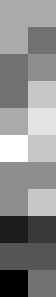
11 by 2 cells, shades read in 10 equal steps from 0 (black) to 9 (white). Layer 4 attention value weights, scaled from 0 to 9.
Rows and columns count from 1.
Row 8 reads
5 7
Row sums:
12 10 9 11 14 16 10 12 3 6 4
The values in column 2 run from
2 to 8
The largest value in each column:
9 8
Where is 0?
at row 11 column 1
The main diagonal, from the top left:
6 4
